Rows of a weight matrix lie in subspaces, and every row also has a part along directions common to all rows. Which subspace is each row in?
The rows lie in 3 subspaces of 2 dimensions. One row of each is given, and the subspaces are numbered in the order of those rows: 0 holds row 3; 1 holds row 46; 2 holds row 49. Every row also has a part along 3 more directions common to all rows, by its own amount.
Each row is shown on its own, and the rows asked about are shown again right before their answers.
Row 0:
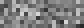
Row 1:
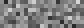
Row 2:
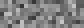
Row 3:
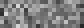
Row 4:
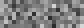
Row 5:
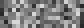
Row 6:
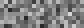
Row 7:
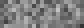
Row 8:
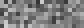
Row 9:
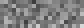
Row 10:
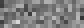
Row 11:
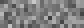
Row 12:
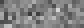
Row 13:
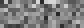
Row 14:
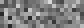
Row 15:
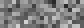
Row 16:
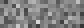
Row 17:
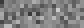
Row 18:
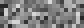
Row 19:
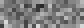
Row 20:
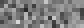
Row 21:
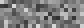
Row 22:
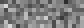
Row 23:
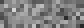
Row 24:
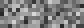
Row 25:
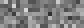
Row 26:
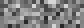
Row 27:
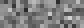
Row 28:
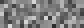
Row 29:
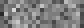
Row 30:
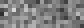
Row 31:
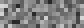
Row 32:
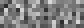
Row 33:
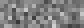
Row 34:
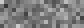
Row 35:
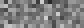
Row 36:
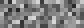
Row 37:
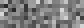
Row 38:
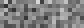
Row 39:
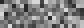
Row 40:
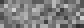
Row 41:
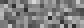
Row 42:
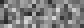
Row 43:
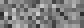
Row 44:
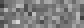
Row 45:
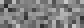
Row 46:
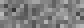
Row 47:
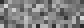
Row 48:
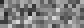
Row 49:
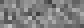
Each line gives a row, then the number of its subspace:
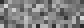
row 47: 1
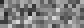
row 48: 2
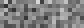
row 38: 1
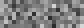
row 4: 2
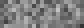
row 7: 2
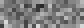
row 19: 1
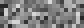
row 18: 2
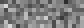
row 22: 1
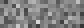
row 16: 0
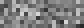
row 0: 0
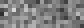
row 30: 1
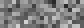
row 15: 1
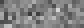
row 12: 2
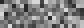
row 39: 0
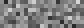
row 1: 0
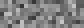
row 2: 0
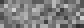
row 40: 1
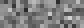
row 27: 0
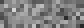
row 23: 1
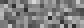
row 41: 0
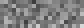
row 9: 0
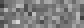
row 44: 2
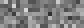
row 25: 0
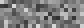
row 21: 0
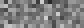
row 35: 1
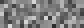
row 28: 0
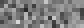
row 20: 2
